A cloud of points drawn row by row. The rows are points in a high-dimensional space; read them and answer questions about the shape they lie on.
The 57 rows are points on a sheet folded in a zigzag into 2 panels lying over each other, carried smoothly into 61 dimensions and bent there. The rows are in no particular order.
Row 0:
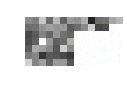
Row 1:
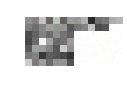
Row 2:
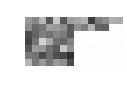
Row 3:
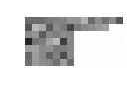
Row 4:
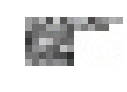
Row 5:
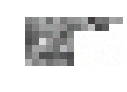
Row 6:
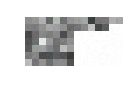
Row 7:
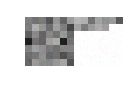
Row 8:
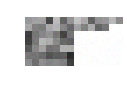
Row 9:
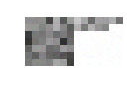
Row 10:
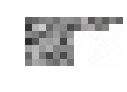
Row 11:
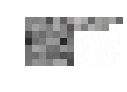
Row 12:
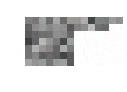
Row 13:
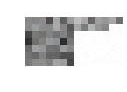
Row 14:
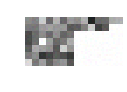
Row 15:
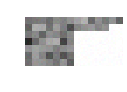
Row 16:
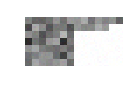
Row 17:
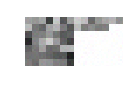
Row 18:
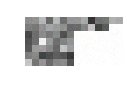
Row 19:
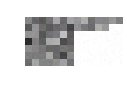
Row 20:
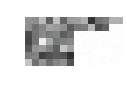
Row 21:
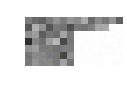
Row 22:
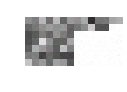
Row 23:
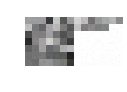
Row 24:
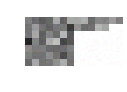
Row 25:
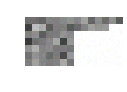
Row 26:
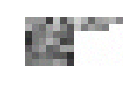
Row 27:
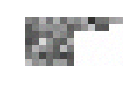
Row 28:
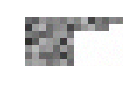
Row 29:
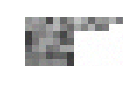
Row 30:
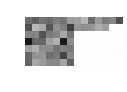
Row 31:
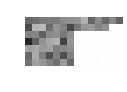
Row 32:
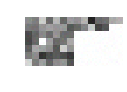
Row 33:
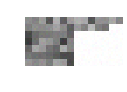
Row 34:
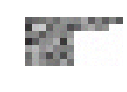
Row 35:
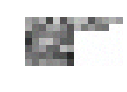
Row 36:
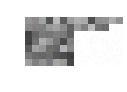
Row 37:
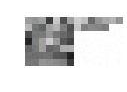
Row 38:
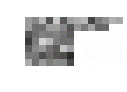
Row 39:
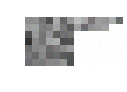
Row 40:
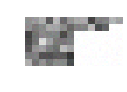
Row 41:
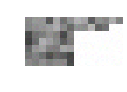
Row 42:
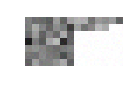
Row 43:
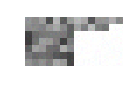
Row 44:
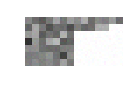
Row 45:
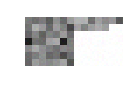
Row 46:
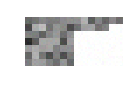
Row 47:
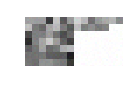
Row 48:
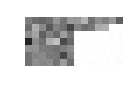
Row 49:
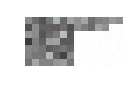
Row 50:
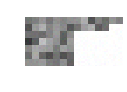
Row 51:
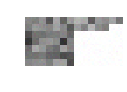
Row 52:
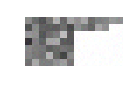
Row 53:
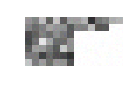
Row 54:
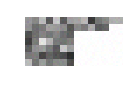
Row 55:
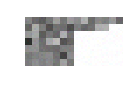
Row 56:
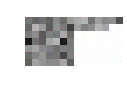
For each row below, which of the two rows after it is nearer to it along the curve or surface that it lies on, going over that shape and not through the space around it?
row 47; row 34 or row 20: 20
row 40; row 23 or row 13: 23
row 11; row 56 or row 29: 56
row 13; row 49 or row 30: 30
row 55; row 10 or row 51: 10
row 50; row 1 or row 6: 6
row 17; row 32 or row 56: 32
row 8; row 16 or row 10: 10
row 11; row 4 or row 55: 4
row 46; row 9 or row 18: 18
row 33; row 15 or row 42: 42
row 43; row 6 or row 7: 7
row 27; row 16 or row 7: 7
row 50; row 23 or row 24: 23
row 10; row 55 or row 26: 55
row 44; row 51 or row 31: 31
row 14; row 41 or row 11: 41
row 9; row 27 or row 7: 7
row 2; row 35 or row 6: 35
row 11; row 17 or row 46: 17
